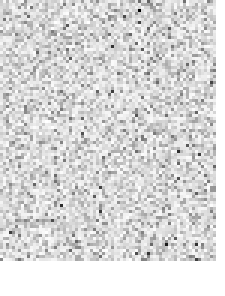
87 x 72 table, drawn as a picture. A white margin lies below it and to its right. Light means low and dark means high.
There are no regular stripes. The values are skewed, with a long tail toward high values. There is no overall slope. Overall the values sit about 20% of the way up the scale. The grain is fine, like static. No seam splits the table.
